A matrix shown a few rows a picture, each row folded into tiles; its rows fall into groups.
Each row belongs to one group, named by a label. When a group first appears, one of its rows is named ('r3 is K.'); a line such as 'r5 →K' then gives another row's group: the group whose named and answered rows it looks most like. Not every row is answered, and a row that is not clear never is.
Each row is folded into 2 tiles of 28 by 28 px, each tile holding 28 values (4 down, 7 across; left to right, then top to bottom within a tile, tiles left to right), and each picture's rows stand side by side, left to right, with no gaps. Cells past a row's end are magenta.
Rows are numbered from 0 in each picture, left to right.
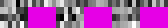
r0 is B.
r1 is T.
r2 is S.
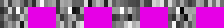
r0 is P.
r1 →B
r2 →S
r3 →T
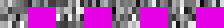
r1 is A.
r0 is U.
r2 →P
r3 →B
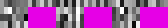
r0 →S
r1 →A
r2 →P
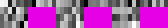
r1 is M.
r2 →S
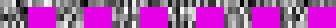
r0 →B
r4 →M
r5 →P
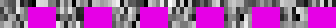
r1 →B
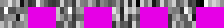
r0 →U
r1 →A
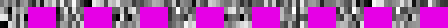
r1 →P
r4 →S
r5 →A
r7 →U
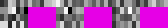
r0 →B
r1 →T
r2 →P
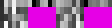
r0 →B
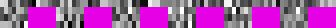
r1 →A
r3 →A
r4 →T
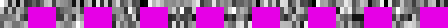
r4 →S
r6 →B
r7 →S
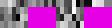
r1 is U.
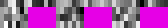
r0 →B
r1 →B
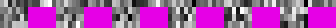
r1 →U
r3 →P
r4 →T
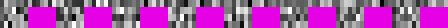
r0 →B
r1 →T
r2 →S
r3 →A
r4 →A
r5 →S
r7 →P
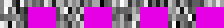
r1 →P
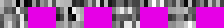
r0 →M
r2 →S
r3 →S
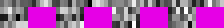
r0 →S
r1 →S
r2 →A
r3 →P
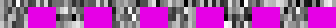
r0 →U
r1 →S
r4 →B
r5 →M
